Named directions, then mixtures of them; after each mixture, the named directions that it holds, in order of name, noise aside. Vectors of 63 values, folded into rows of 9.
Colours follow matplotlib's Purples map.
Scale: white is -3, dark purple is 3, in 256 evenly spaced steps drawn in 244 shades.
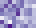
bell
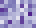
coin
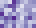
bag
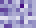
bag, bell, coin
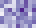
bag, bell, coin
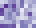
bag, bell, coin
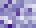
bell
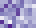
bell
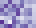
bell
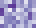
bag, coin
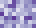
bag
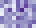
bag, bell, coin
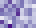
bell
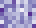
bag, coin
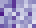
bag, bell, coin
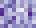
bag, coin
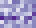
bag, bell, coin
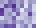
bag, bell, coin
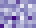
bag, coin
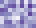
coin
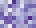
bag, bell
